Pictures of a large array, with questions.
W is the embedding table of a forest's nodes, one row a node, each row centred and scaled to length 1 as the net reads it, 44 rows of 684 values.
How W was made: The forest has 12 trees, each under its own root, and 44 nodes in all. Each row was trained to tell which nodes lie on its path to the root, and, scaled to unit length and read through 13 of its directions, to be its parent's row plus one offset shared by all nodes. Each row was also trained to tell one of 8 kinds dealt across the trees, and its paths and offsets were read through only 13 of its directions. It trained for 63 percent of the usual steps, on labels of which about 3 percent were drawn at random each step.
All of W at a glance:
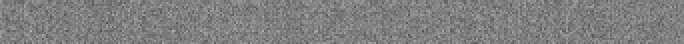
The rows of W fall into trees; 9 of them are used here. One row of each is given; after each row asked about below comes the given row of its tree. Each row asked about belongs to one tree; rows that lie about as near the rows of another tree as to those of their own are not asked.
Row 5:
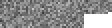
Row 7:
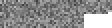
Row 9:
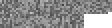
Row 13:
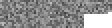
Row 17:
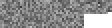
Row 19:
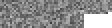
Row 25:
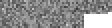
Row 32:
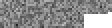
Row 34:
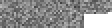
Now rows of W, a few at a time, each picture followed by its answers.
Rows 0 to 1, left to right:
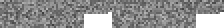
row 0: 9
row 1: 5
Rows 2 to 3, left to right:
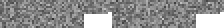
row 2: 19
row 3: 9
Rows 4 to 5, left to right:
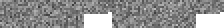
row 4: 13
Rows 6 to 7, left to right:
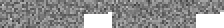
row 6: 7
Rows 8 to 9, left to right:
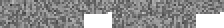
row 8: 34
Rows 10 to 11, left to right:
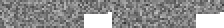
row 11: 17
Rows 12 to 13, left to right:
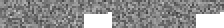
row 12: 17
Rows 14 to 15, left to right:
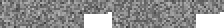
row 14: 34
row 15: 17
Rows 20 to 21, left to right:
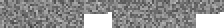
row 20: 17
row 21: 19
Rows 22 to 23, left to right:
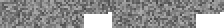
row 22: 9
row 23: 19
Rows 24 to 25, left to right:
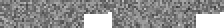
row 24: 13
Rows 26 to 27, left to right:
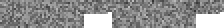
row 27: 25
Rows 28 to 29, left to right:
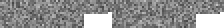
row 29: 9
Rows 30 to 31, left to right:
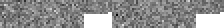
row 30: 19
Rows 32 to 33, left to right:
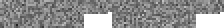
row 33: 7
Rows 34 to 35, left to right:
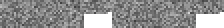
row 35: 17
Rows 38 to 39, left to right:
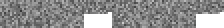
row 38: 34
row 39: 25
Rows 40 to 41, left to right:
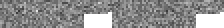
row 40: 19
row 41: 13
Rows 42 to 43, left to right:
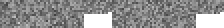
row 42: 9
